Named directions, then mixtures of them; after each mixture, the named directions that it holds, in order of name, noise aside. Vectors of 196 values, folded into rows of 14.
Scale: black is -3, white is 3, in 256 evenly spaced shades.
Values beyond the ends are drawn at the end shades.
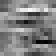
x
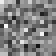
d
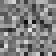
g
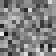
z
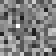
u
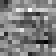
x, z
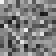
d, u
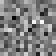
d, g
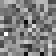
g, z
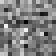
d, x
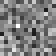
u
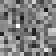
u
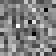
g, u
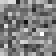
d, g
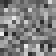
d, z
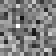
u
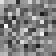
d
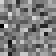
d, z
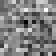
g, x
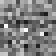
d, x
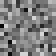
d, z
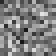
d, u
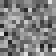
z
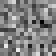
g, z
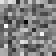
d, g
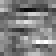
x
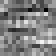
u, x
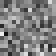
z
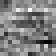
x, z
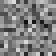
g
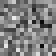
g, z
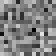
d, u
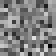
u, z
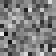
z
